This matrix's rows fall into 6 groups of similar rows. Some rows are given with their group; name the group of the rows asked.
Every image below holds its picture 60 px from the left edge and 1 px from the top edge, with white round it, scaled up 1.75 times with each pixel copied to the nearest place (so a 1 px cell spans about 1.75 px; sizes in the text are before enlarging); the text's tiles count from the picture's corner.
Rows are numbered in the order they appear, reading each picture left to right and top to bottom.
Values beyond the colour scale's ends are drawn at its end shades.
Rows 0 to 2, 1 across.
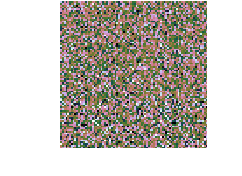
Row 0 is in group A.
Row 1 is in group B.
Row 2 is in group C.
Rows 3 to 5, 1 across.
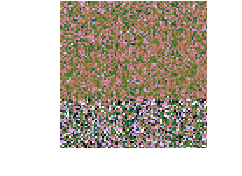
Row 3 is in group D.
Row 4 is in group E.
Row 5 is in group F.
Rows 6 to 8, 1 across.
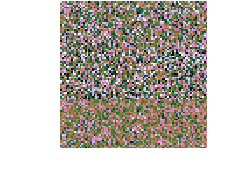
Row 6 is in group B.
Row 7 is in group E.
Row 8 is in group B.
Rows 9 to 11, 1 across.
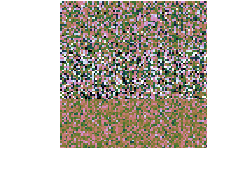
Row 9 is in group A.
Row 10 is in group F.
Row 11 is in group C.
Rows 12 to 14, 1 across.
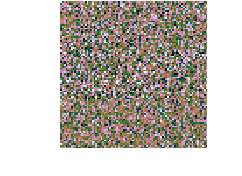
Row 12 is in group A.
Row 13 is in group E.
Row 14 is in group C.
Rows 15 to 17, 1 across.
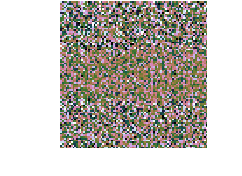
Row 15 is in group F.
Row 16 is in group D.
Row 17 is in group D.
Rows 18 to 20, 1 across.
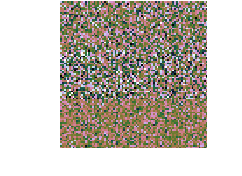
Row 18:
C
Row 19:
D
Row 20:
A
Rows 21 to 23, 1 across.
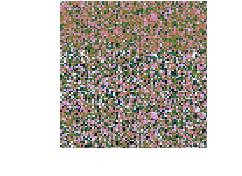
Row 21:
A
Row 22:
D
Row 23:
A
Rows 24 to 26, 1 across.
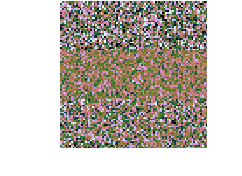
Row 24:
A
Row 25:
B
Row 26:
D
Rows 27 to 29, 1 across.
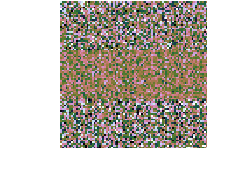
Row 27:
D
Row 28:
F
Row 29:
F
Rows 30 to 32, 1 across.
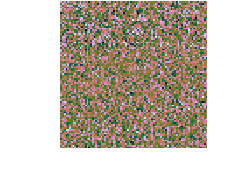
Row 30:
B
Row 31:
C
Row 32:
E
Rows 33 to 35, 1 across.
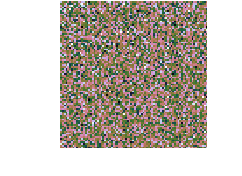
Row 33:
D
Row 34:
C
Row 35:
F
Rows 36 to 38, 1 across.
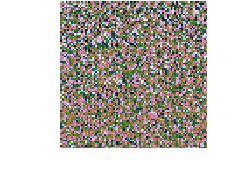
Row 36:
B
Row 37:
F
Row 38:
A
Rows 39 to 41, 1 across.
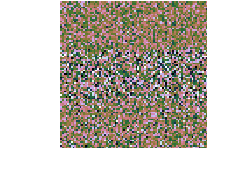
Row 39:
D
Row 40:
C
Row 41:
A
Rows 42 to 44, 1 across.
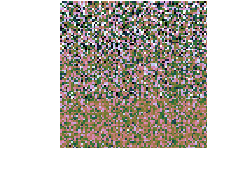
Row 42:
F
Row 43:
A
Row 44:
D
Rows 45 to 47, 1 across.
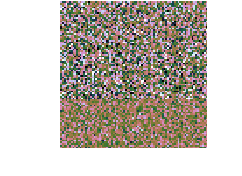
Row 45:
D
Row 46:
F
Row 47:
B
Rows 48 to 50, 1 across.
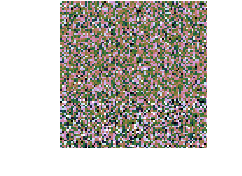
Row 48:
C
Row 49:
B
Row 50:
E
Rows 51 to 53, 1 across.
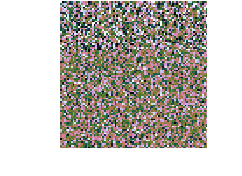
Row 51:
F
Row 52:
B
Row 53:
E
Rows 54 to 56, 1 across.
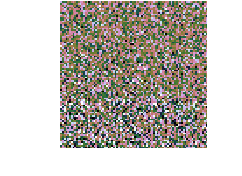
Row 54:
F
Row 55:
B
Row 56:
D
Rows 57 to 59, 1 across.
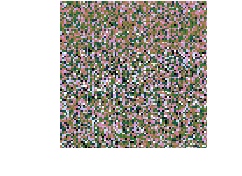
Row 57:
E
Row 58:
E
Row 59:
F
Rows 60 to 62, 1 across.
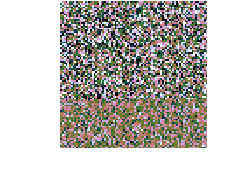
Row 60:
B
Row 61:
F
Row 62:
B
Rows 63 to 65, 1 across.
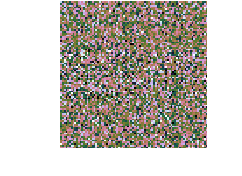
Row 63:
F
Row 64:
D
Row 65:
C
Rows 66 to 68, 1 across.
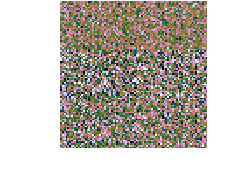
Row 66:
F
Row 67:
B
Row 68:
B
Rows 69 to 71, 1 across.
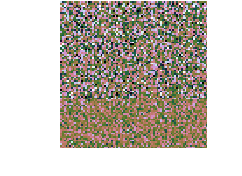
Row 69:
F
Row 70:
A
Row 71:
D
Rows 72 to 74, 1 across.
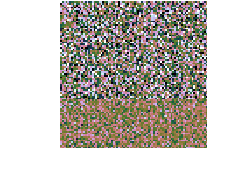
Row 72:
A
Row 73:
C
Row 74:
D
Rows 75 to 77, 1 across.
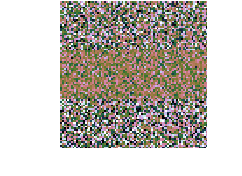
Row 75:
D
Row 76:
C
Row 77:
B
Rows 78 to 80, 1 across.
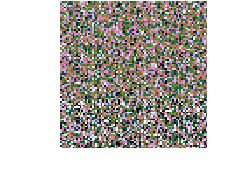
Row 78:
F
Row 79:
A
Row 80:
A
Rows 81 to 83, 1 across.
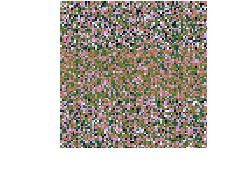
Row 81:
C
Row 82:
B
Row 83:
F
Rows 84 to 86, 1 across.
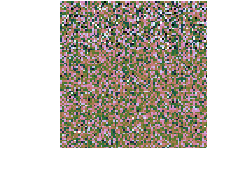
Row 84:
C
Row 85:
D
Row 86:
B
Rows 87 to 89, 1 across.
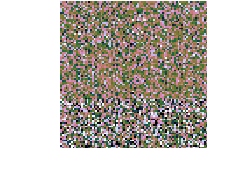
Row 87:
B
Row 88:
F
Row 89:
A
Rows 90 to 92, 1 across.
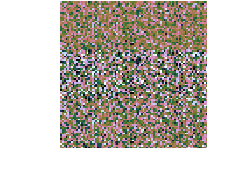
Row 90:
F
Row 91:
F
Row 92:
F
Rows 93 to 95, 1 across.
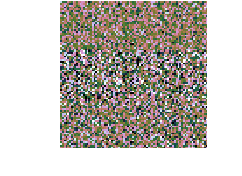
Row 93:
F
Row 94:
F
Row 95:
C
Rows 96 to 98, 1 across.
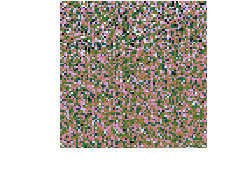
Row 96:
E
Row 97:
D
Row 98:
F
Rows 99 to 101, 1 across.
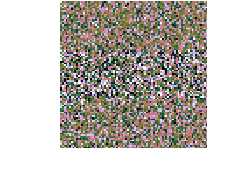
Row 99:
C
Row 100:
B
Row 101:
D
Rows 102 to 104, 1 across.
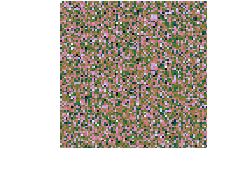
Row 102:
A
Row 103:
A
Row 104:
C
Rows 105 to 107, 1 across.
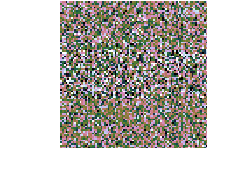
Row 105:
B
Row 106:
E
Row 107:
C
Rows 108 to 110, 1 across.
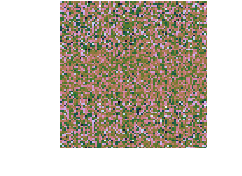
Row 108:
F
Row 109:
D
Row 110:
F
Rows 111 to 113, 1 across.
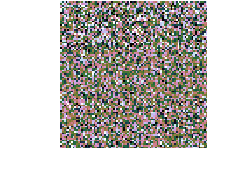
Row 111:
B
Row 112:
F
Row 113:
A
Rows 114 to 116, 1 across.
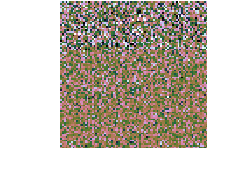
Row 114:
B
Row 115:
E
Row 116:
A
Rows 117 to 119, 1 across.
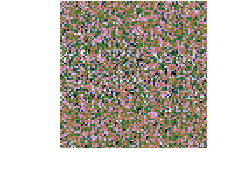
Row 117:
B
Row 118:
D
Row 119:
A
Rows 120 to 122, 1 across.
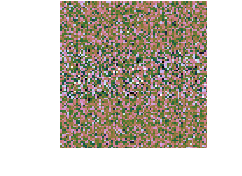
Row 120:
D
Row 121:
B
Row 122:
F
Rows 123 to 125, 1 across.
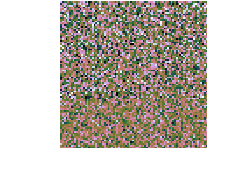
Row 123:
F
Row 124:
A
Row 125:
C
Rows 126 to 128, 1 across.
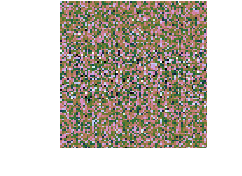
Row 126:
B
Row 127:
A
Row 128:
F
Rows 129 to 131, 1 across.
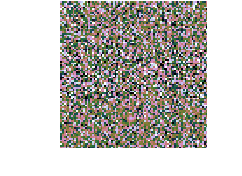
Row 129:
D
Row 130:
A
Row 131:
C
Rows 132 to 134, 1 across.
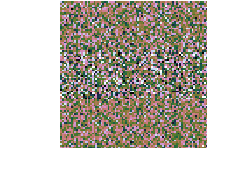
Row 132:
C
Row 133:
F
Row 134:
C
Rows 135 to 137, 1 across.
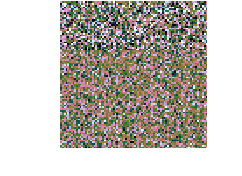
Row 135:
E
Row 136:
C
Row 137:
F
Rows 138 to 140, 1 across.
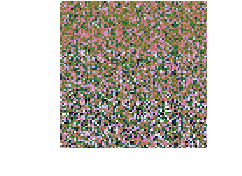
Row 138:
C
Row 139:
D
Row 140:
C
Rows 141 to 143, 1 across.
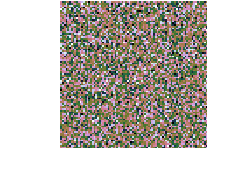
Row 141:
D
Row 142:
E
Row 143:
C
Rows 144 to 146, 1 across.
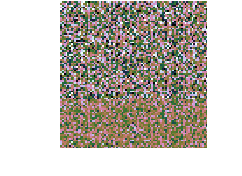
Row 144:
D
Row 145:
D
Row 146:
D
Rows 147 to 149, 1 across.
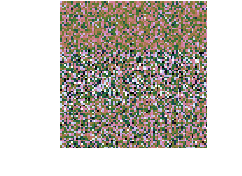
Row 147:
C
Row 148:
B
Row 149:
D
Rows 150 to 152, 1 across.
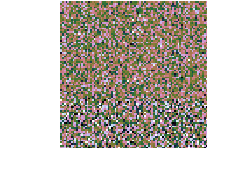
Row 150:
B
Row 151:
E
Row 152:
C
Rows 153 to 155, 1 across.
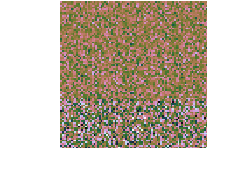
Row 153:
C
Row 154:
F
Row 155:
B
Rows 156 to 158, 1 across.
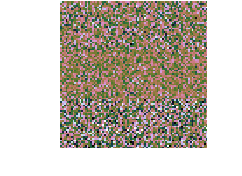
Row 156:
C
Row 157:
B
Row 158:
E
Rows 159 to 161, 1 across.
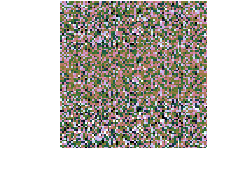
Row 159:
B
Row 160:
B
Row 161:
B
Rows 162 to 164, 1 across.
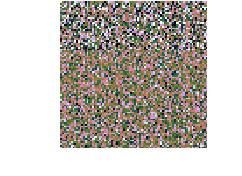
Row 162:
C
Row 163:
C
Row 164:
A
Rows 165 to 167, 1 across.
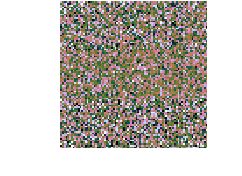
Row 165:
D
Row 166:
B
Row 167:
A
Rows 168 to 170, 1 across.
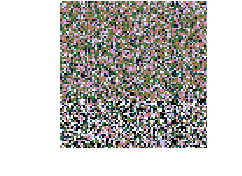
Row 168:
E
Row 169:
C
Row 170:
D
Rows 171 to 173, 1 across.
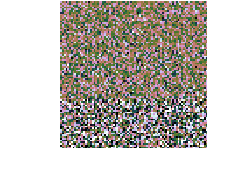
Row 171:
B
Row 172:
C
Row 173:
A
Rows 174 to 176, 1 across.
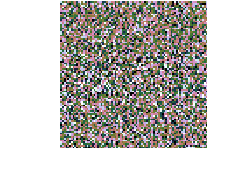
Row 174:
E
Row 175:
B
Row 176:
D
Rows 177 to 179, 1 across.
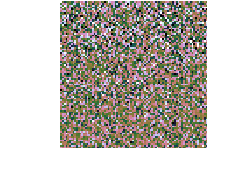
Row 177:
C
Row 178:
E
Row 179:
C
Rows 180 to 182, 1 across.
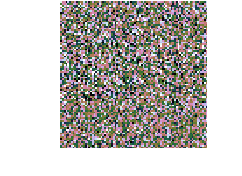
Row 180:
B
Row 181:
F
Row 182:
E
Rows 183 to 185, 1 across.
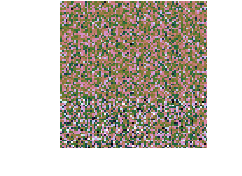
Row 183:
C
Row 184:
C
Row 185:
E
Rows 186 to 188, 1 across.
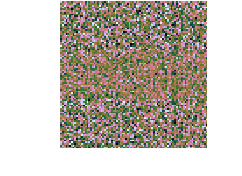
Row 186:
C
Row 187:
D
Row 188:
D
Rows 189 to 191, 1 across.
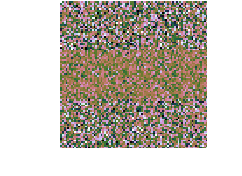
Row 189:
A
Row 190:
C
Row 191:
B
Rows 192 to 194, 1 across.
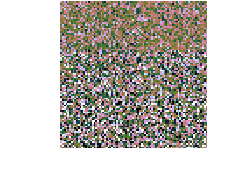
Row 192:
B
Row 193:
B
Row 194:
F
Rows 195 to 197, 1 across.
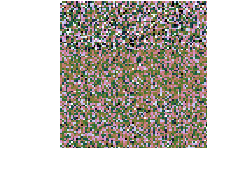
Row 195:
E
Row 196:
B
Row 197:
D
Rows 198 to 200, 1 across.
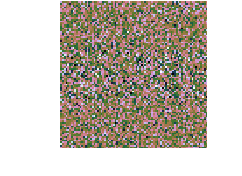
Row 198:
E
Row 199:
C
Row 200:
A
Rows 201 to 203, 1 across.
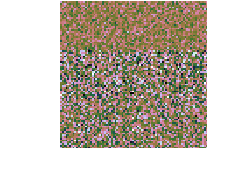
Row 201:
E
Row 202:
F
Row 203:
B
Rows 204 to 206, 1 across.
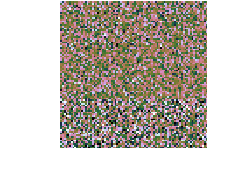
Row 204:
A
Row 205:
B
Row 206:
E
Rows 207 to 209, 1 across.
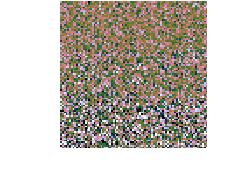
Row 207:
F
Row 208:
B
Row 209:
B
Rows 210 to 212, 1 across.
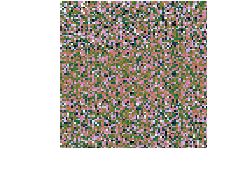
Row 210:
D
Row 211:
C
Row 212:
C
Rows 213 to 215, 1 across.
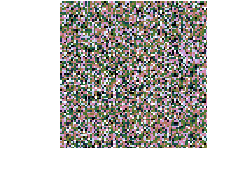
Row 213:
C
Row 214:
E
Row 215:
E
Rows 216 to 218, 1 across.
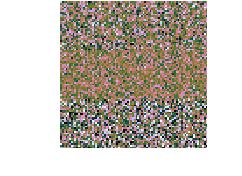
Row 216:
F
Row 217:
C
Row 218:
C
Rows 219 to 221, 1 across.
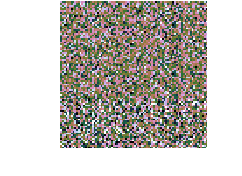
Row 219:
C
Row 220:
C
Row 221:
F
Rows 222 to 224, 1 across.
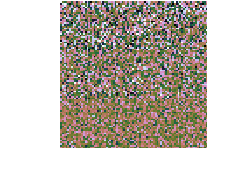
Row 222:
E
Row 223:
B
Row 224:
A
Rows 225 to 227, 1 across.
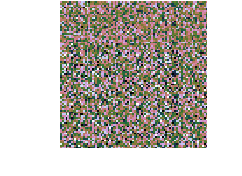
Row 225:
D
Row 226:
C
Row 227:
C
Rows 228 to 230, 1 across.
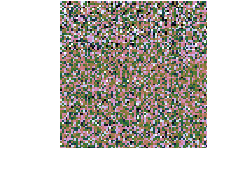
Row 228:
D
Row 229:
E
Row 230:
C
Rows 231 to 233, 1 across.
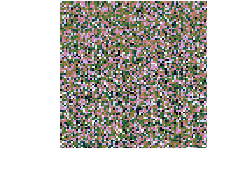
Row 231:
C
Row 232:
A
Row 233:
F
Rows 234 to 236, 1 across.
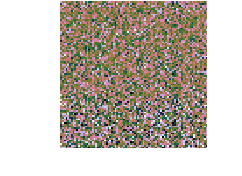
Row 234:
E
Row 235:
C
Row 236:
C
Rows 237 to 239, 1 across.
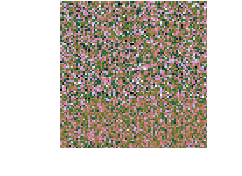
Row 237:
F
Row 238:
B
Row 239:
D
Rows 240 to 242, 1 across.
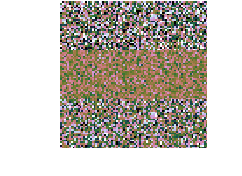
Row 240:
A
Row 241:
F
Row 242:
A
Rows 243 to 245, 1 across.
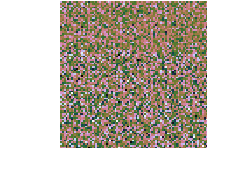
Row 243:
D
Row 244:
D
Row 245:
C
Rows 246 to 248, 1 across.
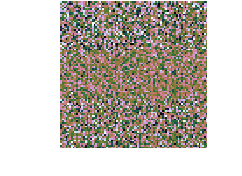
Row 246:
F
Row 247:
D
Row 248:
A
